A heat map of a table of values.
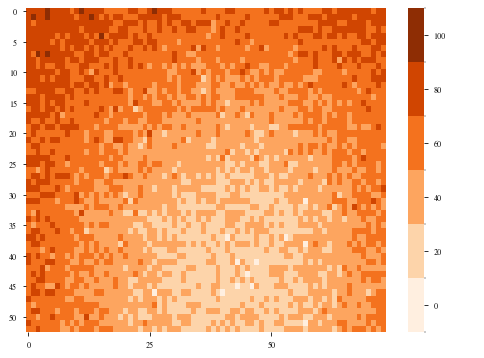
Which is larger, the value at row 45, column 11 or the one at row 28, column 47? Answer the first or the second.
the first
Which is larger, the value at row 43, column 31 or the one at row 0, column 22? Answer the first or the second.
the second
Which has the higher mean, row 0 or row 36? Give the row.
0
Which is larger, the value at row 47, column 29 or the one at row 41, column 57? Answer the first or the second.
the second
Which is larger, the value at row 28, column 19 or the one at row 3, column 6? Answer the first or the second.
the second
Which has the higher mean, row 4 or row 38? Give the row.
4
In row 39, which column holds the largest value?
5
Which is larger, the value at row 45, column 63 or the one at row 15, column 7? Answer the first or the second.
the second
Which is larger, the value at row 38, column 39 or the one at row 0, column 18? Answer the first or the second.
the second
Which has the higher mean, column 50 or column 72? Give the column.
72
